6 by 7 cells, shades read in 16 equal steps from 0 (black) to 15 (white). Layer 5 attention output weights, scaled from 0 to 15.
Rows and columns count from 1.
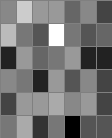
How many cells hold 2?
4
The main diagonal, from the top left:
8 7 6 9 8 5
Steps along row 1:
up down same down up down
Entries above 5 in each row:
6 5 4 4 5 3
